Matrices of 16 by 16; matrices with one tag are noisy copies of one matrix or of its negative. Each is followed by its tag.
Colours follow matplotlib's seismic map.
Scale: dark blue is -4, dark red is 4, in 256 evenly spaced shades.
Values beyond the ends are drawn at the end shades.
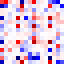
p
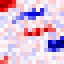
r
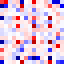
p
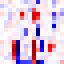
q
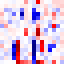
q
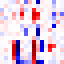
q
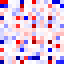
p
